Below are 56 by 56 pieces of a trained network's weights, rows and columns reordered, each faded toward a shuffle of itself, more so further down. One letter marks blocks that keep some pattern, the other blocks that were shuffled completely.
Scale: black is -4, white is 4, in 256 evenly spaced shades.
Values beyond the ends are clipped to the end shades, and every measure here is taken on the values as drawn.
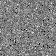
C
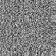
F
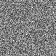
C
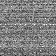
F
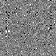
F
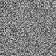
F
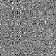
F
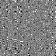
F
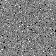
C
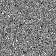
C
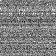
F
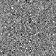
F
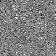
F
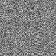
F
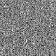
F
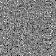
F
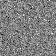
C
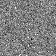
C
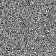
C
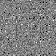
F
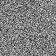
C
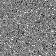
C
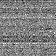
F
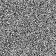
C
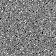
C
